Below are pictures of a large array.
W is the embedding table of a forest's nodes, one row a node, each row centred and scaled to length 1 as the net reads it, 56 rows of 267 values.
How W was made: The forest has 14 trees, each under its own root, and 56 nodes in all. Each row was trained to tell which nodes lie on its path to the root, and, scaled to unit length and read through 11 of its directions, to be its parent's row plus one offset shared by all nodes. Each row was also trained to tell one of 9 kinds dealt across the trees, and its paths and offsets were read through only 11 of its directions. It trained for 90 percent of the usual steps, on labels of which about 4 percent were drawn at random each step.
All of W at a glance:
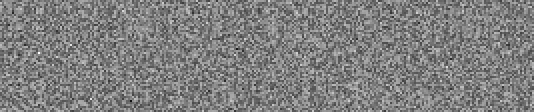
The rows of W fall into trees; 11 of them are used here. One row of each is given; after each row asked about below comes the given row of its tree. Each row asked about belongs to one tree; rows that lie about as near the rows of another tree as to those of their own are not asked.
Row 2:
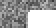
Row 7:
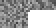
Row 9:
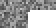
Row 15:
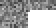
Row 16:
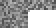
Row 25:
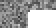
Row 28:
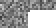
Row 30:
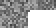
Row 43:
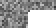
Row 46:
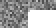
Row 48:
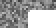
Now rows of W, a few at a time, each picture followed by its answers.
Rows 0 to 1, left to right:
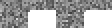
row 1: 16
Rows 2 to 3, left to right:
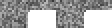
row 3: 43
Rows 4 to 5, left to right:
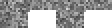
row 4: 28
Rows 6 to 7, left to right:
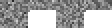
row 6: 28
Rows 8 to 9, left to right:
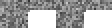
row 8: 2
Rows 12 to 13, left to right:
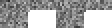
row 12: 7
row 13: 43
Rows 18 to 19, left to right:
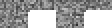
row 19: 25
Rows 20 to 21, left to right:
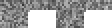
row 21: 43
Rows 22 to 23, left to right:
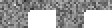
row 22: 28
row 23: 43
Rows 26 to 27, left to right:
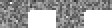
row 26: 15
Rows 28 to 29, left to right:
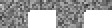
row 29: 30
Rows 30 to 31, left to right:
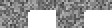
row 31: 16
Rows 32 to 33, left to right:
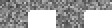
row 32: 7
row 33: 2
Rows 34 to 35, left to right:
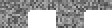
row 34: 48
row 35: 46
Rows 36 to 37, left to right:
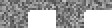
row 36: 2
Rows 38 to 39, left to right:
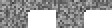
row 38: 9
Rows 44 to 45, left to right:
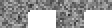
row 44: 30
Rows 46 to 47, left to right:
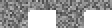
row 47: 46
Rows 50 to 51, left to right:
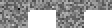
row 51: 16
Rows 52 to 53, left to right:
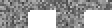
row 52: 16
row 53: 48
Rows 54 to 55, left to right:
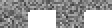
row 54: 9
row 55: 28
